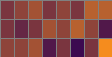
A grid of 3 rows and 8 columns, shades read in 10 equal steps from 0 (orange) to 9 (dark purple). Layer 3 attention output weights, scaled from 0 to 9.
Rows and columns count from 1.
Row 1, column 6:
6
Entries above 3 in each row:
6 7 7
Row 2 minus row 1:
0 2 2 -2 0 -3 2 5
